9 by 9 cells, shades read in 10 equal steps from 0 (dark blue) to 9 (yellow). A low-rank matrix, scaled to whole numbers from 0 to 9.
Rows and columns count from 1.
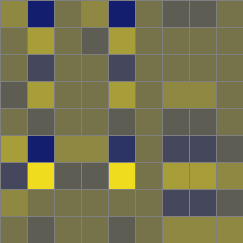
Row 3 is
4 2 4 4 2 4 4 4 4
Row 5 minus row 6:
-2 3 -1 -1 2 0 1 1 1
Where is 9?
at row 7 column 2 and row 7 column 5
